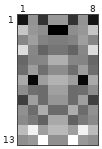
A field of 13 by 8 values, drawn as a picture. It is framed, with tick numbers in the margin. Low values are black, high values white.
Calmest part: centre. Ninth with the lowest average: top middle. Mirror symmetry: left to right.
